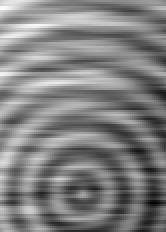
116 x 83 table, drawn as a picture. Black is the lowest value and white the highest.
Average level on the scale: 50%. Rings: centred on the bottom middle. Lone odd cells: none. Slope: up to the top left. Ninth with the highest average: top left.
